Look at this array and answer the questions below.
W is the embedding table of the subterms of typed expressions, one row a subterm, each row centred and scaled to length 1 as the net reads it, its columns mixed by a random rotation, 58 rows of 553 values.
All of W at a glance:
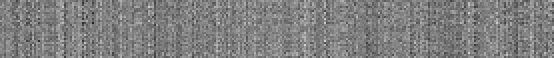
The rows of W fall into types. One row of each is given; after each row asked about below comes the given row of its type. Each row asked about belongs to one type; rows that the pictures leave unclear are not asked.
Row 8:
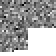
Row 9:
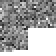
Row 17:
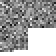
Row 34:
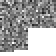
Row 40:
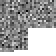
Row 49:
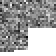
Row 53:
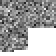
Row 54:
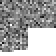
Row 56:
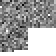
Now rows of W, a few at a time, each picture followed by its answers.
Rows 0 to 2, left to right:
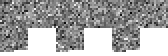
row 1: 17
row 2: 53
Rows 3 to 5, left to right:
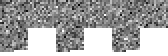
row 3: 40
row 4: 56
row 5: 53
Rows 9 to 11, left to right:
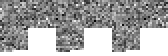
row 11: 9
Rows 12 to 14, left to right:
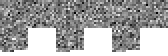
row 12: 53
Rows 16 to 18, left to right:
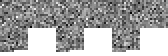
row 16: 56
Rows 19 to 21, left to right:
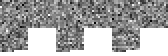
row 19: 56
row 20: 34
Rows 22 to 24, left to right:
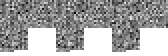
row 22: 40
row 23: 40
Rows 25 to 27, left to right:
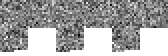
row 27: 17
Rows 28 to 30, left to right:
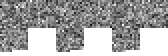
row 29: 53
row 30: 54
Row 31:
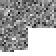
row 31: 53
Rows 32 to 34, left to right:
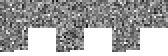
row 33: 56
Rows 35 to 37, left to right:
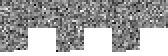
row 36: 49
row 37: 40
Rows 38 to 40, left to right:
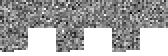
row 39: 56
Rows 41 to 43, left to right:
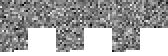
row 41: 8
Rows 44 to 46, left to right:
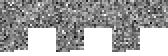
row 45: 49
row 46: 34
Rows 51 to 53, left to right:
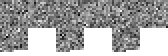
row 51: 40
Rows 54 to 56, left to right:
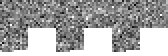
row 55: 17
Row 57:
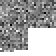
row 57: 9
